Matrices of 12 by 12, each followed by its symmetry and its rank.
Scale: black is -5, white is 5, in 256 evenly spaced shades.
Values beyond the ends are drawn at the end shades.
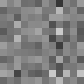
neither, rank two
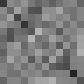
symmetric, full rank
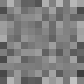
antisymmetric, rank two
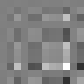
symmetric, rank one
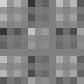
symmetric, rank one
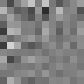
antisymmetric, rank two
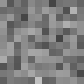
neither, full rank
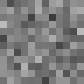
neither, full rank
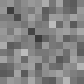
symmetric, full rank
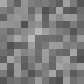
symmetric, full rank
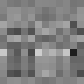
neither, rank two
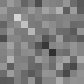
symmetric, full rank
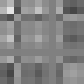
symmetric, rank one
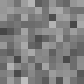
neither, full rank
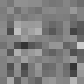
neither, rank two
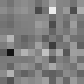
antisymmetric, rank two
